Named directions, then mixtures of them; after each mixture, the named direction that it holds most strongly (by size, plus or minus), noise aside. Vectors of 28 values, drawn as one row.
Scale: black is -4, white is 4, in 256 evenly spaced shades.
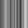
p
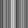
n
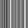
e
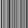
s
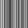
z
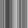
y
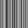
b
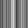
n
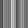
n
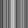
n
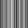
n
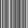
s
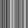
e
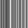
e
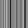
e
